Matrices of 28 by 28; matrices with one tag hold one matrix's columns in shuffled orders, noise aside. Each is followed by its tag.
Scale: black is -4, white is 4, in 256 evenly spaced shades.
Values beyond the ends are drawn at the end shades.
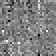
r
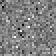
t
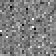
t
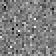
t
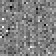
t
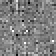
r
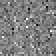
t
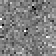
t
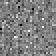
t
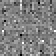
r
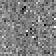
t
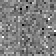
t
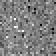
t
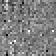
r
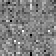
r
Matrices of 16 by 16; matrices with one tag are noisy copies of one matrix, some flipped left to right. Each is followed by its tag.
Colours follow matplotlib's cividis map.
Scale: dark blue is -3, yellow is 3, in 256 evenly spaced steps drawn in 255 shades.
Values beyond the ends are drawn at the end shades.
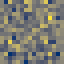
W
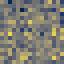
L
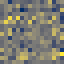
L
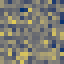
L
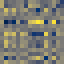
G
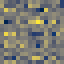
G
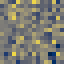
W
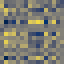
G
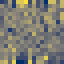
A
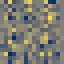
W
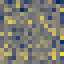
L
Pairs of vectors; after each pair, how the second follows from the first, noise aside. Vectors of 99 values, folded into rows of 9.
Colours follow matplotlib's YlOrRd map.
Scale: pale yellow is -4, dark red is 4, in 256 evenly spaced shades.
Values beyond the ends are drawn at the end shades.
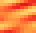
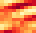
scaled up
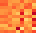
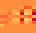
partly zeroed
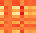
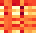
scaled up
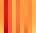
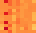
partly zeroed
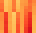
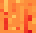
partly zeroed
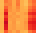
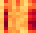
scaled up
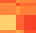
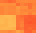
shrunk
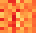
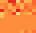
partly zeroed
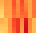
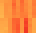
shrunk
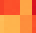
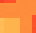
partly zeroed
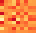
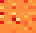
partly zeroed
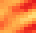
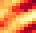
scaled up
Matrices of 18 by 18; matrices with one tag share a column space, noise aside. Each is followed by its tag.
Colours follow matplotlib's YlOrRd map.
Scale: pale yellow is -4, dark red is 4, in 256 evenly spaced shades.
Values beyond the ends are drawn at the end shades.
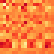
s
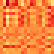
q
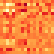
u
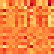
q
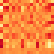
s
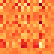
s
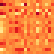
u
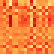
q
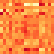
u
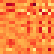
u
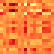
u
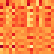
q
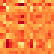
s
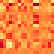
s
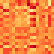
q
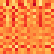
q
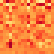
s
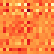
u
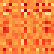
u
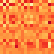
s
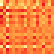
q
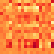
s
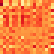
q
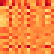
q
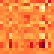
s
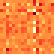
u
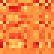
s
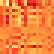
q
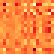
u
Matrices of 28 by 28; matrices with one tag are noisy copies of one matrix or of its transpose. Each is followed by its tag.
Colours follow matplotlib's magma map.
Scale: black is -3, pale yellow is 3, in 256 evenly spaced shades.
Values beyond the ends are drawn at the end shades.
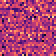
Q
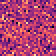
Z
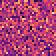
Z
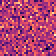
Z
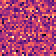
Q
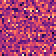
Q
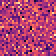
Z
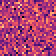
Z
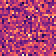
Q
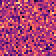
Z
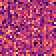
Q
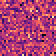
Q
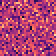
Z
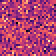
Z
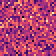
Z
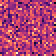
Q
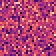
Z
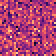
Q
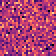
Z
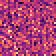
Q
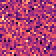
Z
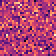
Z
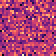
Q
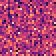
Q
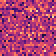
Q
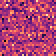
Q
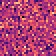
Z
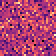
Z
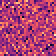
Z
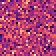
Z
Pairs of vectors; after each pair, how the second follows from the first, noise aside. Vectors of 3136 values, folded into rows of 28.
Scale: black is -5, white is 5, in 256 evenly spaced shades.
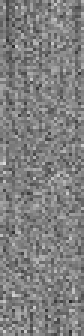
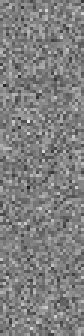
shuffled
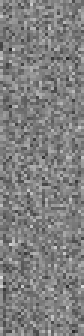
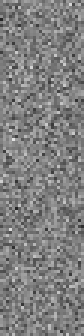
shuffled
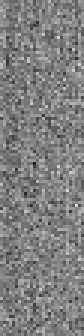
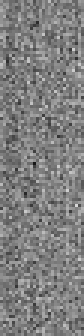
copied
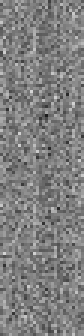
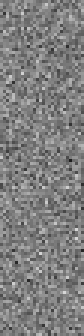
shuffled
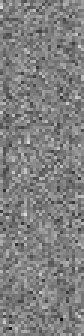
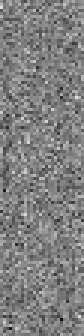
copied
